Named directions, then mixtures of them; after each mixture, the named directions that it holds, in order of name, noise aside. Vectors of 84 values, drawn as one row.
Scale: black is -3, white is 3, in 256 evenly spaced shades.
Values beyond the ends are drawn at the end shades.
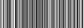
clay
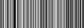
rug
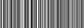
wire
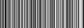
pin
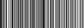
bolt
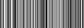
clay, rug, wire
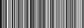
bolt, pin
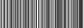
pin, wire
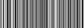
clay, rug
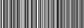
wire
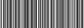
clay, wire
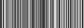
bolt, clay, rug
